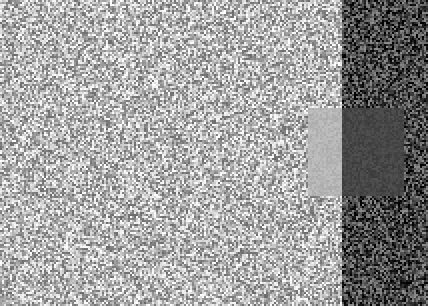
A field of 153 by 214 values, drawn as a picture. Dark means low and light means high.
An odd patch, calmer than its surroundings, sits in the middle right. The left part is higher, up to a seam about 80% of the way across. On average the colour sits 60% of the way up the scale. The middle right is the smoothest part. No regular stripes run through it.
